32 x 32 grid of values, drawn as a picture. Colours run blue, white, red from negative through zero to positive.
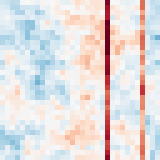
Grain: streaks running down. Odd lines: columns 22 and 29. Histogram: skewed, a long tail of high values.
